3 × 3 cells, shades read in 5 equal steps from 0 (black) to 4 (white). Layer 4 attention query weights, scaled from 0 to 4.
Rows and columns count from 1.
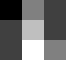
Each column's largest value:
1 4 2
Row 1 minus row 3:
-1 -2 -1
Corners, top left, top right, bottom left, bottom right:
0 1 1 2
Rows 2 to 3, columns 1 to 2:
1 3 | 1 4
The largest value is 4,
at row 3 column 2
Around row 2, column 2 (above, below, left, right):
2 4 1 1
